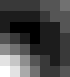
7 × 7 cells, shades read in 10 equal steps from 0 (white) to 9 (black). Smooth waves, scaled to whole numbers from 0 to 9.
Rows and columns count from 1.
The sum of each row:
45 51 57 53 46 35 29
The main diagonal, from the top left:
7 8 9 9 8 8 6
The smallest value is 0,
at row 7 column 1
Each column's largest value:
8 9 9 9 8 8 7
